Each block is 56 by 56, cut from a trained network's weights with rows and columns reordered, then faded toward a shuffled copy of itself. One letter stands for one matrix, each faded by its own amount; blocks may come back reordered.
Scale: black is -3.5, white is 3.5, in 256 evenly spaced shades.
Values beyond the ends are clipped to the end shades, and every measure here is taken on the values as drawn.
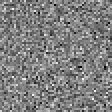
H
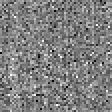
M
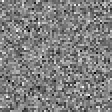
H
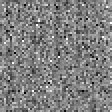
M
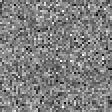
H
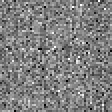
M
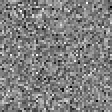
H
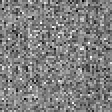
M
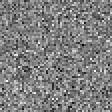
H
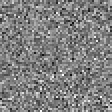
H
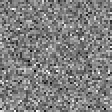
H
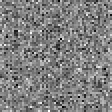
M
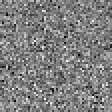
H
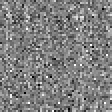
M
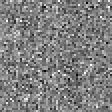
M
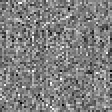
M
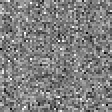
M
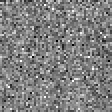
M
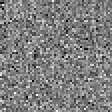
H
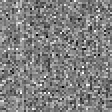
M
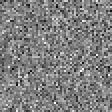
H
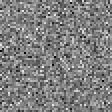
H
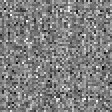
M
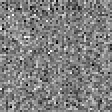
M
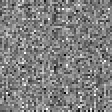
M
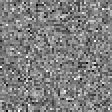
H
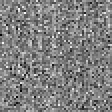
M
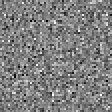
H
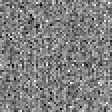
M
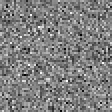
H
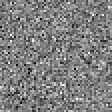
H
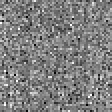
M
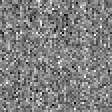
M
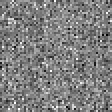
M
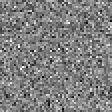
H
